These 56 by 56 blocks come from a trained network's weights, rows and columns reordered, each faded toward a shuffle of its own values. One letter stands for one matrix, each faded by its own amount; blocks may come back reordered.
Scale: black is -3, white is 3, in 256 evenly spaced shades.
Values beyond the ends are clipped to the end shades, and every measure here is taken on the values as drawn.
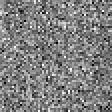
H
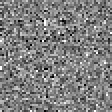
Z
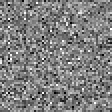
Z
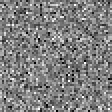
H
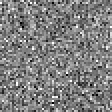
H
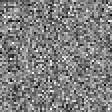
Z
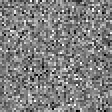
H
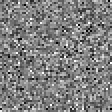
H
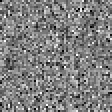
H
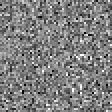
H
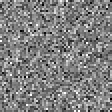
H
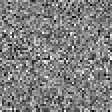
Z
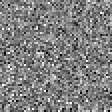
Z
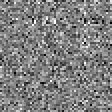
Z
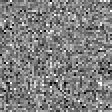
Z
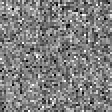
H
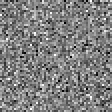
H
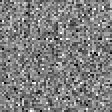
H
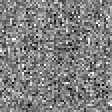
H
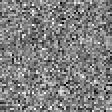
Z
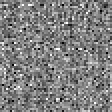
H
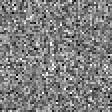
H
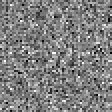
H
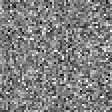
H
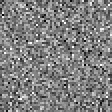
H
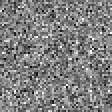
Z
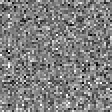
Z
